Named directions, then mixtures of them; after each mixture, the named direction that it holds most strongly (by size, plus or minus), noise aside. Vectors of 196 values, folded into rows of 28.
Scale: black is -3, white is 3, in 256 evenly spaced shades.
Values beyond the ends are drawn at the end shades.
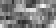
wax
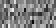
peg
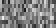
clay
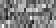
peg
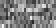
peg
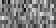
clay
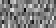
peg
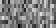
clay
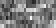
wax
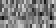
clay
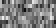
clay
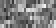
wax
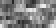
wax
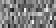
peg
